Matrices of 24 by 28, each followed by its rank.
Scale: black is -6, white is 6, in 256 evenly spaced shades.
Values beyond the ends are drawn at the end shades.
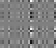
one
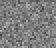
full rank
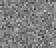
full rank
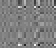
two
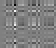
one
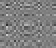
two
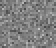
full rank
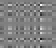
one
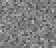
full rank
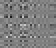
two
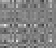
two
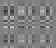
one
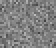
full rank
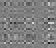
two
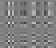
one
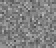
full rank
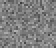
full rank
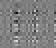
two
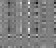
two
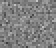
full rank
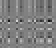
one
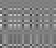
one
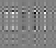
one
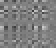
two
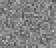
full rank
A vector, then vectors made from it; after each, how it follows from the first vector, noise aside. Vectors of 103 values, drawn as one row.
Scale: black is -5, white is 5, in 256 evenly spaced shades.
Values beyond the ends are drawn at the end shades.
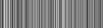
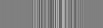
partly zeroed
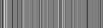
partly zeroed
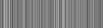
shrunk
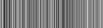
negated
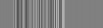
partly zeroed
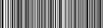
scaled up
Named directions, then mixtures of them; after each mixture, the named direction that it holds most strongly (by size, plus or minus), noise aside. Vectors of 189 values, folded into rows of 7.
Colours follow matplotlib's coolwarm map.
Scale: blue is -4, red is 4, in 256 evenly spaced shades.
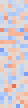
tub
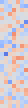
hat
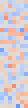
tub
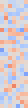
tub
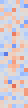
hat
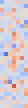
hat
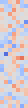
hat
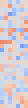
tub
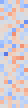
hat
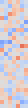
hat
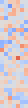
hat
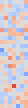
tub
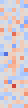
hat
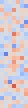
hat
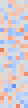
tub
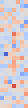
hat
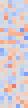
tub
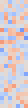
tub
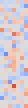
tub
